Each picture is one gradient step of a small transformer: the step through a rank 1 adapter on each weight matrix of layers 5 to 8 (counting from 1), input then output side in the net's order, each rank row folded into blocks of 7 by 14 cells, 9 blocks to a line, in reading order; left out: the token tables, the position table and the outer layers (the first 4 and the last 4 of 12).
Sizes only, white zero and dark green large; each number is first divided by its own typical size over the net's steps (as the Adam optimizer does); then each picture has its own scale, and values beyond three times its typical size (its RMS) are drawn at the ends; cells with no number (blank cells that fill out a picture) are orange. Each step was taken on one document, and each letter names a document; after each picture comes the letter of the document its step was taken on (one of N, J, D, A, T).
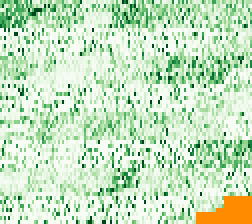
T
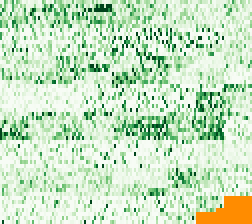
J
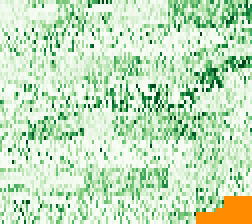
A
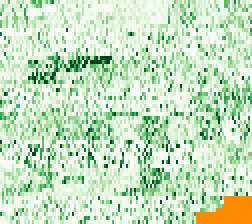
J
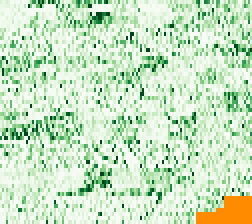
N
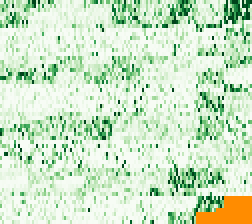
N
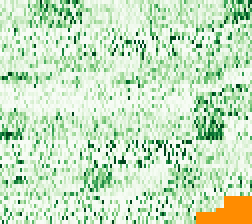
J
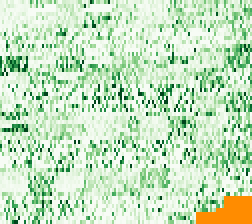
A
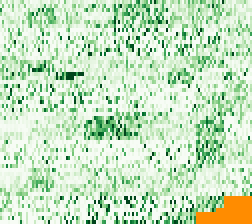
T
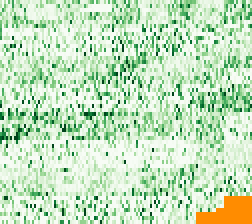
J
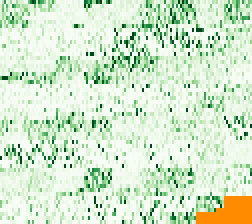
N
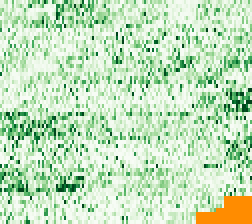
J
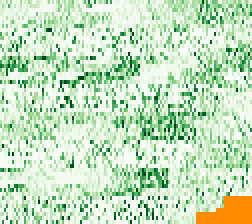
A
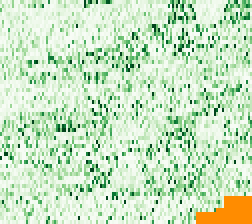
N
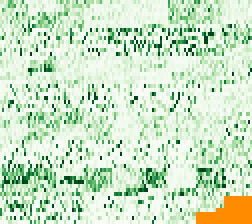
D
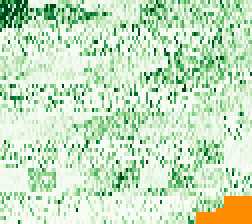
T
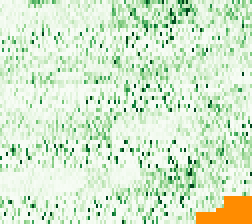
N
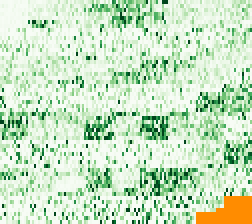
J
